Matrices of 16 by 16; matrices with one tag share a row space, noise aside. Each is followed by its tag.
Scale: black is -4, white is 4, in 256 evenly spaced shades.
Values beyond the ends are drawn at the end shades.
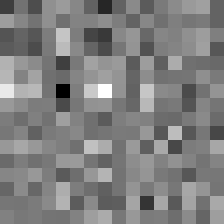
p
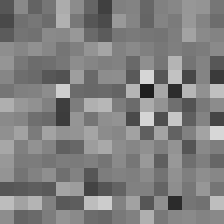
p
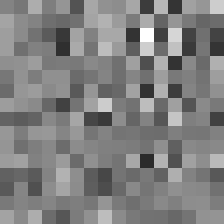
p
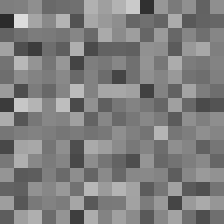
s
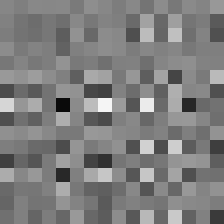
p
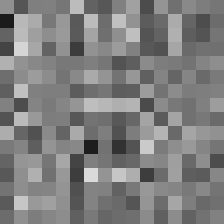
s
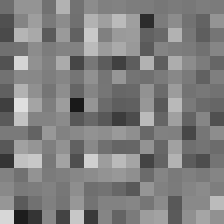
s
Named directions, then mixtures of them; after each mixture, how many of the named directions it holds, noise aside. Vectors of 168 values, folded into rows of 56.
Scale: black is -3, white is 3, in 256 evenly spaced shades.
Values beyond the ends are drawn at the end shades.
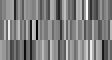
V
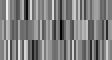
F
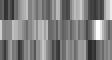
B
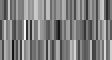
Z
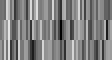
three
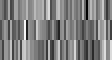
two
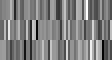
one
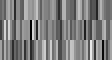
two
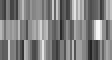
two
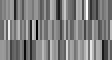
one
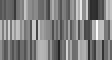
two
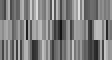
three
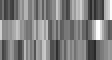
one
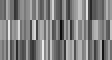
three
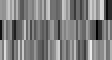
two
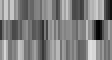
one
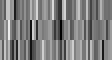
three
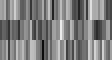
three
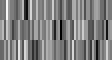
one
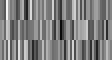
one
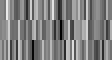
two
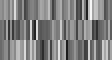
two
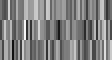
one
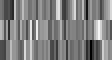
two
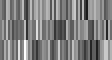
three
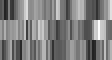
two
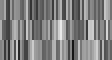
two
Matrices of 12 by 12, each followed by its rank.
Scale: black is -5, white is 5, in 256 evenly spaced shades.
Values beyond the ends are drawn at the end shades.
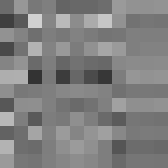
two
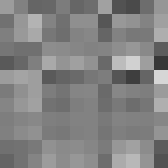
two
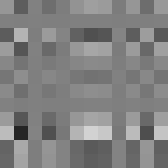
one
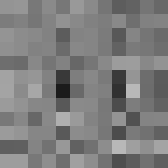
two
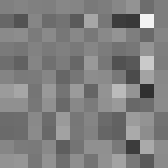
two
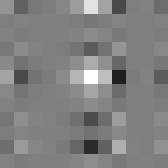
one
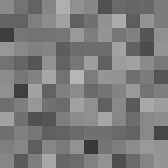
full rank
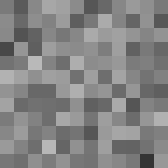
full rank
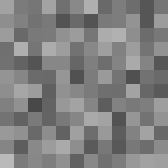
full rank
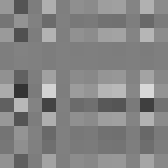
one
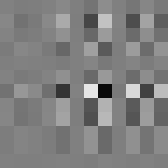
one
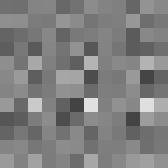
two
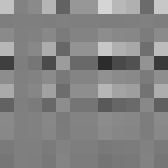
one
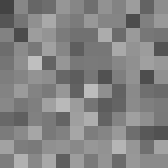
full rank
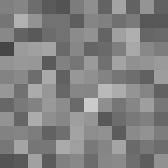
full rank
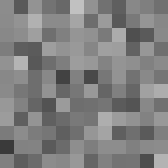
full rank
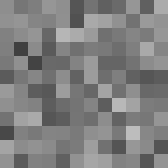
full rank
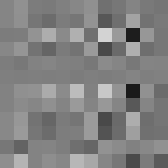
two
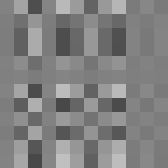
one
